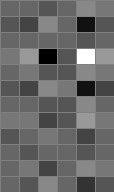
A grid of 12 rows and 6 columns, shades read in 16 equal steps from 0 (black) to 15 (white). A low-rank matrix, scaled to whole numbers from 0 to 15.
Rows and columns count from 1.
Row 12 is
6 5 8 6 3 5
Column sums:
71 72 66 69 75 75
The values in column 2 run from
4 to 9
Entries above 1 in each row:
6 5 6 5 6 5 6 6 6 6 6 6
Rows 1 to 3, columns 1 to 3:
6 6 5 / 5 4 8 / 6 6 6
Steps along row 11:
up down up up down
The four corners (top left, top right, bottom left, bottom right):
6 7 6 5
